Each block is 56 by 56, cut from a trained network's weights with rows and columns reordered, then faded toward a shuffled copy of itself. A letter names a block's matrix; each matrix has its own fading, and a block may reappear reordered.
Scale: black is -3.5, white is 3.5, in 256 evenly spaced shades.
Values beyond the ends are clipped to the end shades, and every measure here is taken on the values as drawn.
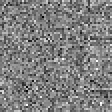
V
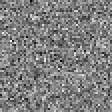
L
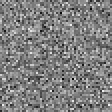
V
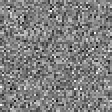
V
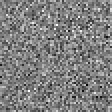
L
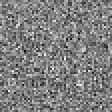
L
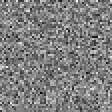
V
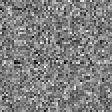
V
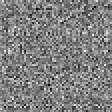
V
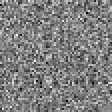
V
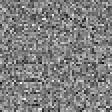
V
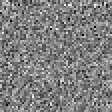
L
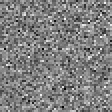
L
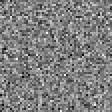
L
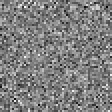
L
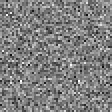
L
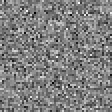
L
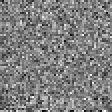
V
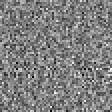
V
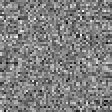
V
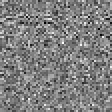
V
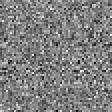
V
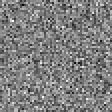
L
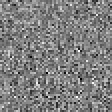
V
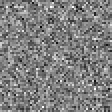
L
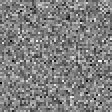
L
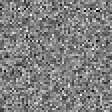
L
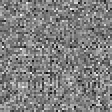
V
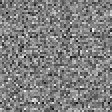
V
